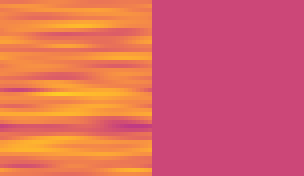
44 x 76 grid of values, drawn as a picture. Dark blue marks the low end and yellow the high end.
The table splits into one row of 2 panels. Panel 1,1: high, streaked across. Panel 1,2: middling, flat.
